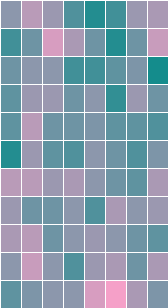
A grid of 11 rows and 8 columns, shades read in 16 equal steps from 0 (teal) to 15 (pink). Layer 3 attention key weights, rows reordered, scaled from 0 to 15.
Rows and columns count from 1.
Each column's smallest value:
1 6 5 3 1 1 4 0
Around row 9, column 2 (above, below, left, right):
6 12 10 6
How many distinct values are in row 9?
6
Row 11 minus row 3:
-1 -1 0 5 10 10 3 7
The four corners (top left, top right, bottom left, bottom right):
8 10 5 7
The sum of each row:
55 57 40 54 49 44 70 60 63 67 73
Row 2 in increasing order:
1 3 6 6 6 10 12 13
